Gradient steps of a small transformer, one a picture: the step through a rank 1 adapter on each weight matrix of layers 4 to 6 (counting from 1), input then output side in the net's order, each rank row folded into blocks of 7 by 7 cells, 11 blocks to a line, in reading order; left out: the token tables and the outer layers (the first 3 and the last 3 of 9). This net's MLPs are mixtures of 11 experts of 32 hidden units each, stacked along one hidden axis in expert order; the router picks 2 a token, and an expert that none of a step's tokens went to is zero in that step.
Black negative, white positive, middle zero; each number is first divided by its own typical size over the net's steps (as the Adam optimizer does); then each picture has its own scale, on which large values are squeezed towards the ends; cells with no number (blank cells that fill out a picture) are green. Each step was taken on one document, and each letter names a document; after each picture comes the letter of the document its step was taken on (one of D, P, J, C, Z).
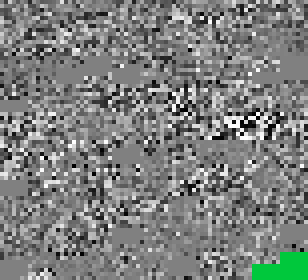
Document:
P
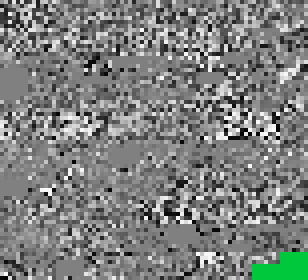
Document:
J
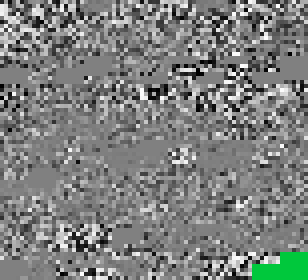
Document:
P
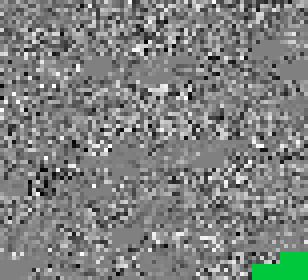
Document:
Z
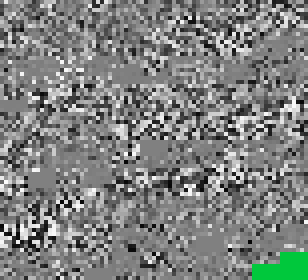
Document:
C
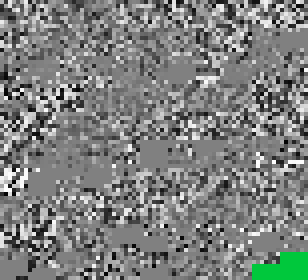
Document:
C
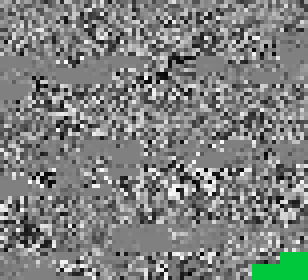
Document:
J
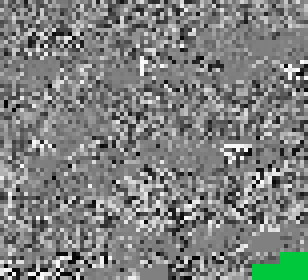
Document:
C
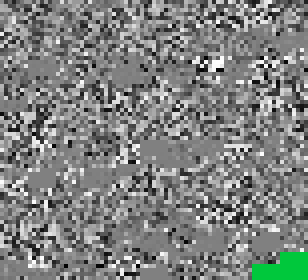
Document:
C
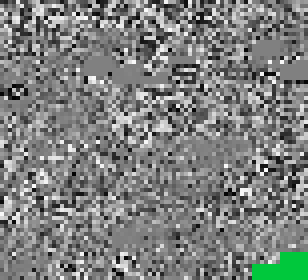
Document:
P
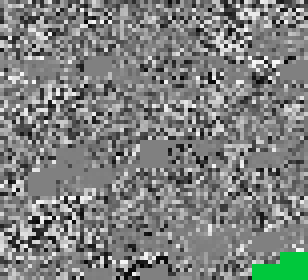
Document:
C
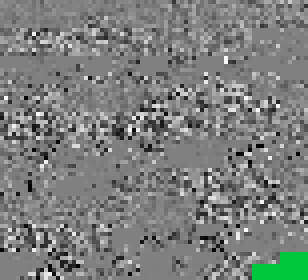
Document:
Z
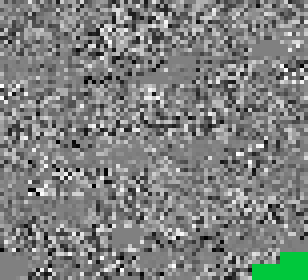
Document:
Z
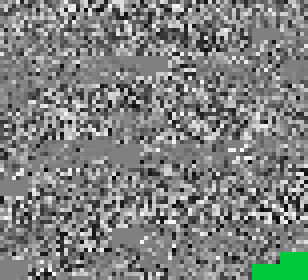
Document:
J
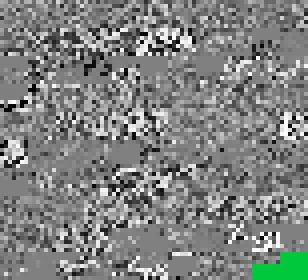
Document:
J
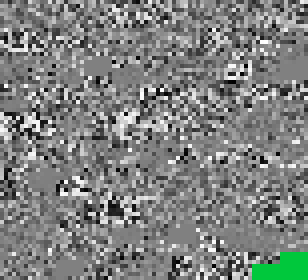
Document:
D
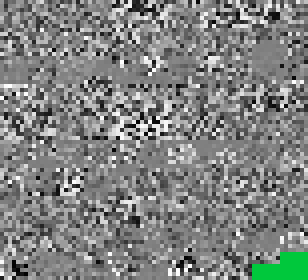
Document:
D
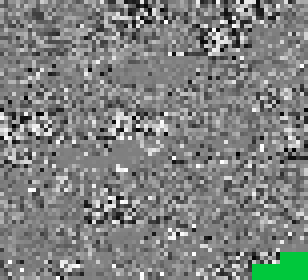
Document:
Z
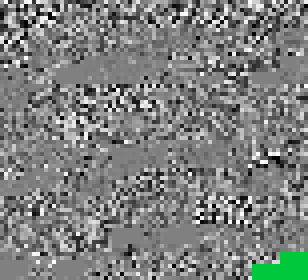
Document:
P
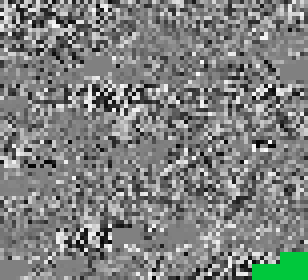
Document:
P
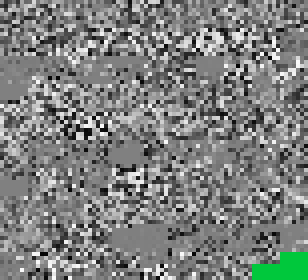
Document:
J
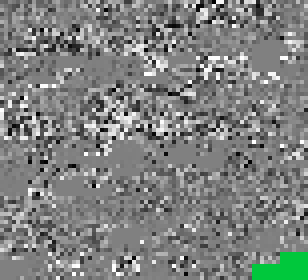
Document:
Z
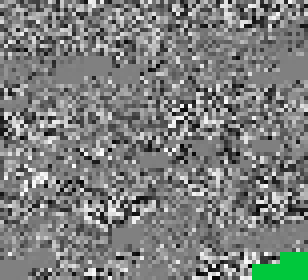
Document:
P
